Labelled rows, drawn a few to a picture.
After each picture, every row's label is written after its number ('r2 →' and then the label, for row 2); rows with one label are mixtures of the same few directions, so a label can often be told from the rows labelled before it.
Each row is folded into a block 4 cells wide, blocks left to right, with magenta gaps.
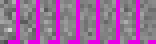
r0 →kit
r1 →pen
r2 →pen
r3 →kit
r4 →kit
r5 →pen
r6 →pen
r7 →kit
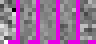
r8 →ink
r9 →pen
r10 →ink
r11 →ink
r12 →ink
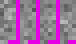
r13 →kit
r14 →ink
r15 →kit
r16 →pen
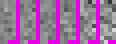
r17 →pen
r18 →ink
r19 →pen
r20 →pen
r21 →ink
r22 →ink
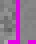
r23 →kit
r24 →kit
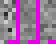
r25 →pen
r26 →ink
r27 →ink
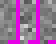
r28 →kit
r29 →ink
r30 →ink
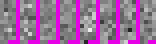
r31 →pen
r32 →kit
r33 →ink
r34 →ink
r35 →kit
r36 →pen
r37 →kit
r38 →pen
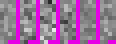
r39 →kit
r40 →kit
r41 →ink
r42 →pen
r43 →ink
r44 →kit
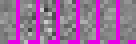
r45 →pen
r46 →kit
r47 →pen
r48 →ink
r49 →pen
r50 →kit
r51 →ink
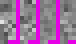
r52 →pen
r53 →ink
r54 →kit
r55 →pen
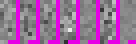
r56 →kit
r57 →kit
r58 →pen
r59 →kit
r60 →ink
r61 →pen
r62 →ink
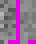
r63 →kit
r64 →pen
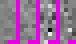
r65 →ink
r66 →ink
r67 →kit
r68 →pen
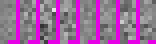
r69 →kit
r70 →pen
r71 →ink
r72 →pen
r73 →pen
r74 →ink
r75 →pen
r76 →ink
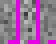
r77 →pen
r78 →pen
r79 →kit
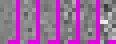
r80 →pen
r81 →pen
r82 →pen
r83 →pen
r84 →kit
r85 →pen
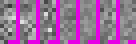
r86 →kit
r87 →pen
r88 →pen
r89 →kit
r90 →kit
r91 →pen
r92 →ink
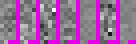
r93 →kit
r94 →ink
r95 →ink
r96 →ink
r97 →kit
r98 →kit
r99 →ink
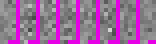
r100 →ink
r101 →kit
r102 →ink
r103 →ink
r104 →pen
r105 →pen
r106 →kit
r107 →kit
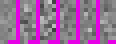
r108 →pen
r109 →pen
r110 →ink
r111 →kit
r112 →pen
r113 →pen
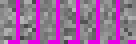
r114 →ink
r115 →ink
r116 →pen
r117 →ink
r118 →pen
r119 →pen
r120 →kit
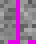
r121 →kit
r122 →ink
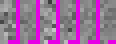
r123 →pen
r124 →pen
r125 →ink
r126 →kit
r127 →pen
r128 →kit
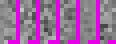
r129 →ink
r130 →pen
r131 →kit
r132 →kit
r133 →pen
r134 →ink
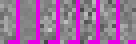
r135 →kit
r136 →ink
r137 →kit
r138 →pen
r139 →pen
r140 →ink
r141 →ink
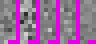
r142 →kit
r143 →pen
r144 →pen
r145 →pen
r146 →ink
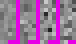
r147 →kit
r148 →pen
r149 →pen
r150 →ink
